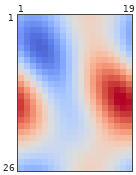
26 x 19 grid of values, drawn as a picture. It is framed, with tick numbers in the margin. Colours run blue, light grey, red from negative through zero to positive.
Lone odd cells: none. Histogram: bell-shaped. Stripes: none. Roughest part: middle left. Ninth with the highest average: middle right. Ninth with the lowest average: top left.
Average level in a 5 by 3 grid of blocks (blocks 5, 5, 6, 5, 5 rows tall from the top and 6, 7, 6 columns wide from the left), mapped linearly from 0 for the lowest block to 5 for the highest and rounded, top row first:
0 2 2 / 0 2 3 / 3 2 5 / 3 2 4 / 2 2 2
